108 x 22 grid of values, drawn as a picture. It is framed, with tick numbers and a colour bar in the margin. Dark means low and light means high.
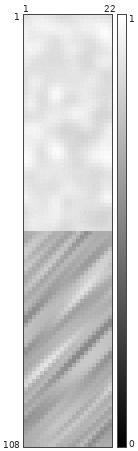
The table splits into 2 rows of 1 panel. Panel 1,1: very high, blotchy, faint in contrast. Panel 2,1: high, slanting up to the right.
